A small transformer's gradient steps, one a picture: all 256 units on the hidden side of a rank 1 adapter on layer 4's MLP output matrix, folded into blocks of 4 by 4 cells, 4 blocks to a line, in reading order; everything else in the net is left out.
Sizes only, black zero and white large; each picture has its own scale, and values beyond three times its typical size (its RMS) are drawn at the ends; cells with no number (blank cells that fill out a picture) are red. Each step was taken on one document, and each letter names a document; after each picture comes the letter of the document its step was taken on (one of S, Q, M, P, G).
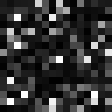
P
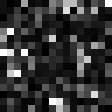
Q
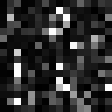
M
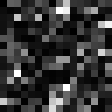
P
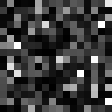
P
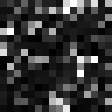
Q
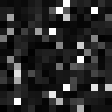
M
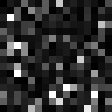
P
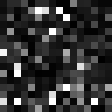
P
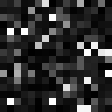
M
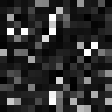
M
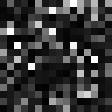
Q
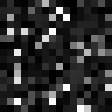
M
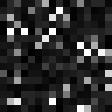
M
